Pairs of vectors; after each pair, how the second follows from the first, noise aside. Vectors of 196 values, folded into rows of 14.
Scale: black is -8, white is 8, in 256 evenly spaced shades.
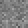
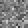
scaled up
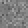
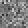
scaled up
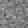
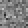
scaled up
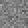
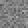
negated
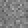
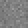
shrunk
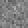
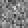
scaled up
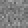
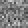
scaled up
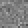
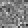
scaled up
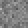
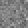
reversed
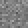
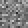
scaled up
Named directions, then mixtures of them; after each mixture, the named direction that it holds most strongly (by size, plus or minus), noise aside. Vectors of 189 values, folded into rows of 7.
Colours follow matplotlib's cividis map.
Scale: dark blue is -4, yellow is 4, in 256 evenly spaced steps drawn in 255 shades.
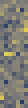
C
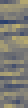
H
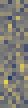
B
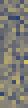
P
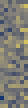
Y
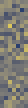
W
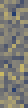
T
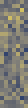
P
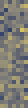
Y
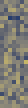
P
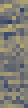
H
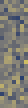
P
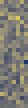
P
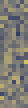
P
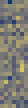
B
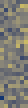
Y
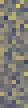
P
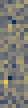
B
